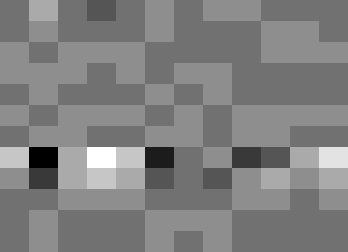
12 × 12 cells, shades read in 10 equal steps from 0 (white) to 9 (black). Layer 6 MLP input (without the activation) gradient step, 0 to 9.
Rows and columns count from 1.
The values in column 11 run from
3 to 5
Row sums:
56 56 53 54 57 51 54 50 50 54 56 57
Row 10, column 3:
4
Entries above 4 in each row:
8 8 5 6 9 3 6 5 4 6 8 9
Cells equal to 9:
1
